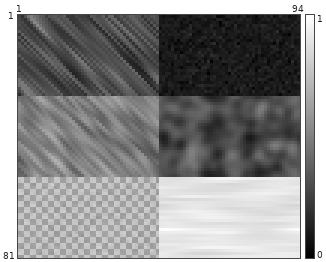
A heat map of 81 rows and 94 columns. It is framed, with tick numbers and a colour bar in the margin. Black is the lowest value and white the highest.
The table splits into 3 rows of 2 panels. Panel 1,1: low, slanting down to the right. Panel 1,2: very low, fine-grained, faint in contrast. Panel 2,1: middling, slanting down to the right. Panel 2,2: low, blotchy. Panel 3,1: high, checkered. Panel 3,2: very high, streaked across, faint in contrast.
